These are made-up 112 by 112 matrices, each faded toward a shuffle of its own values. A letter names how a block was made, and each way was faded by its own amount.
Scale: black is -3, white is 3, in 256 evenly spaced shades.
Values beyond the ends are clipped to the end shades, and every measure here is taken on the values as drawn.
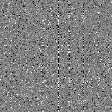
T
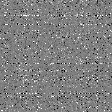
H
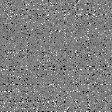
H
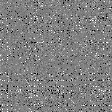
H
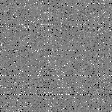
H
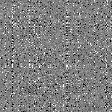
T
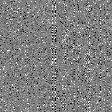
T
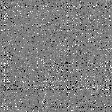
H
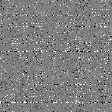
H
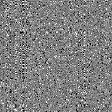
T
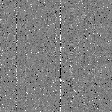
T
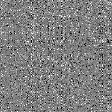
T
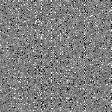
T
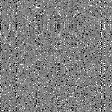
T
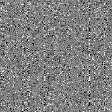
T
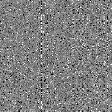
T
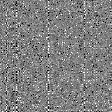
T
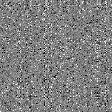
T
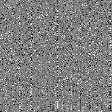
T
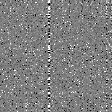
T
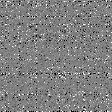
H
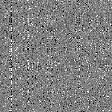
T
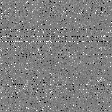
H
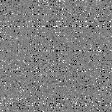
H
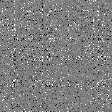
H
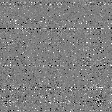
H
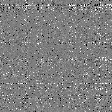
H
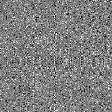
T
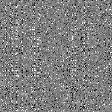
T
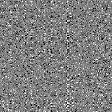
T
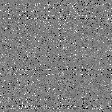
H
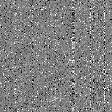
T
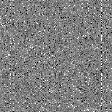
T
